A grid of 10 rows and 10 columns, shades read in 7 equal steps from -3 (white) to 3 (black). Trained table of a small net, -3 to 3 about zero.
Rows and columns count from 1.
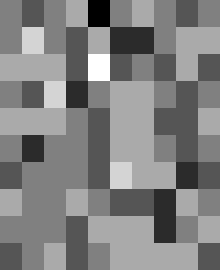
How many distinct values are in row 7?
5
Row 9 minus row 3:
1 1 1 0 2 -2 -1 1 1 -2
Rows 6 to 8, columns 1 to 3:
0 2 0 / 1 0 0 / -1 0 0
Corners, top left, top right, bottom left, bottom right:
0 0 1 1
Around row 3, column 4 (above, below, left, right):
1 2 -1 -3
